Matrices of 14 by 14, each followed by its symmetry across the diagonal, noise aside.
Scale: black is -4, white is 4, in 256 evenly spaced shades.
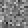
neither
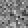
antisymmetric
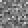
neither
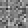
antisymmetric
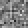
antisymmetric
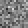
antisymmetric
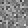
symmetric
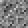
symmetric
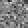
neither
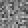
neither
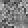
antisymmetric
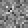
symmetric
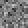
symmetric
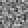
antisymmetric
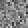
neither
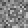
symmetric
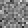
antisymmetric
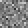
neither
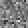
neither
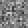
antisymmetric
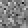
neither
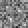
symmetric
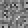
symmetric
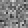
neither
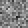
symmetric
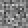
antisymmetric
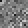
symmetric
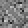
symmetric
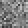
antisymmetric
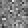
neither
